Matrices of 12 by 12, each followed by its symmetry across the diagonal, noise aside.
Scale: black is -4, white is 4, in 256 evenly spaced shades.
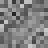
symmetric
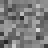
neither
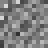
symmetric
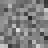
antisymmetric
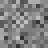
symmetric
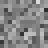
neither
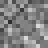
symmetric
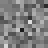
antisymmetric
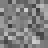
antisymmetric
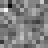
antisymmetric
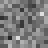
neither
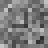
symmetric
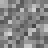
symmetric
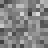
neither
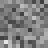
neither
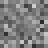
antisymmetric
